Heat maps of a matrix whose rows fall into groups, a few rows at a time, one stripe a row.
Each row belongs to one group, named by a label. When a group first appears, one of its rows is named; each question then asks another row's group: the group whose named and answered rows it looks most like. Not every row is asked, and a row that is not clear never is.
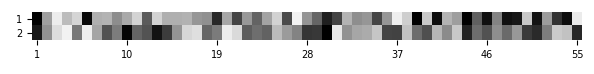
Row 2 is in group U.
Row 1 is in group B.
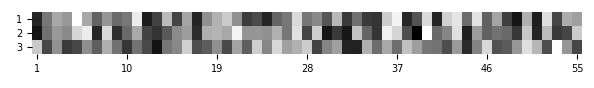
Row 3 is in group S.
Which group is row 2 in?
B
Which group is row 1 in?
B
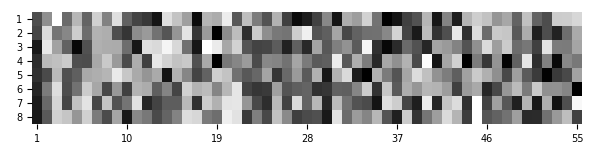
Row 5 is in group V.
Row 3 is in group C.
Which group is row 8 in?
U
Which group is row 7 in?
B
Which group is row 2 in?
B
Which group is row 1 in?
C
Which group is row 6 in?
U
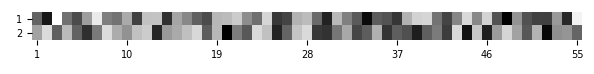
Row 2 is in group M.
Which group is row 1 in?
V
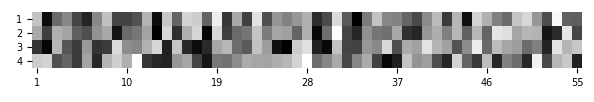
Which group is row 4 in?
S
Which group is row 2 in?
M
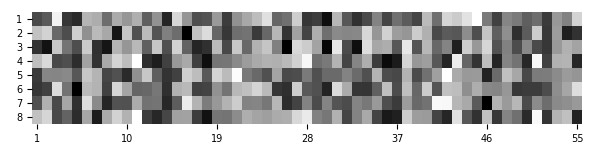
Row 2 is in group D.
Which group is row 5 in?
U
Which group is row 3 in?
V
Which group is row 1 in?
V
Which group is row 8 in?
S
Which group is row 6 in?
V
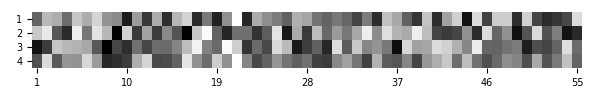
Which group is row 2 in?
D
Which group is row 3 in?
U
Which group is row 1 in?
B
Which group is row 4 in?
U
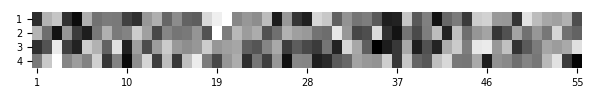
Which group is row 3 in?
C
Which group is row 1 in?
C
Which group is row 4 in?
U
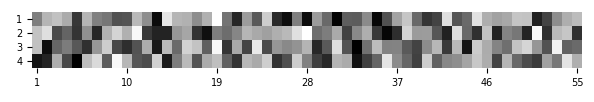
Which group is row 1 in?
C
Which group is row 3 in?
M
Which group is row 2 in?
S
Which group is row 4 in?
V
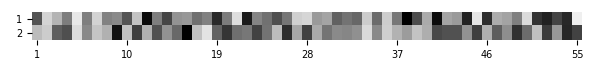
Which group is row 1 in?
B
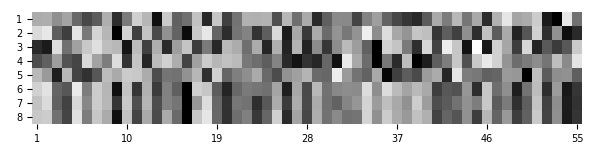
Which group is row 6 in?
D
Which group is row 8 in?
D
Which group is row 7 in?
D
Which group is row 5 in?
M
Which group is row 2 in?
D
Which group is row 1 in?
M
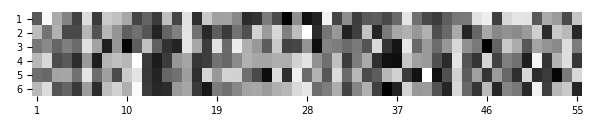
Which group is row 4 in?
S
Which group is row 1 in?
C
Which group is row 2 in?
S
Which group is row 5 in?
B
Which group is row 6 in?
S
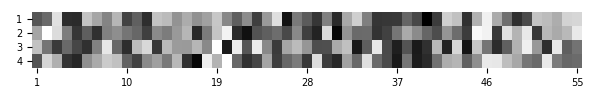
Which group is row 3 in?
M
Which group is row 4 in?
C
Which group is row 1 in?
C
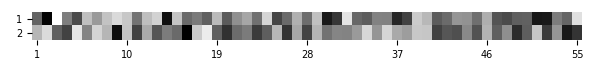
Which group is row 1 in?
V
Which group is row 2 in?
D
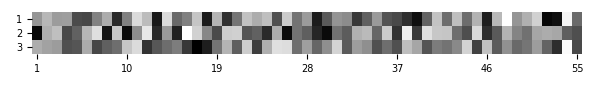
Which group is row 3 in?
S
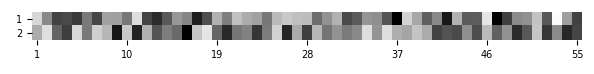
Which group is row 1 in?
S
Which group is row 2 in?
D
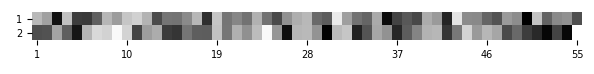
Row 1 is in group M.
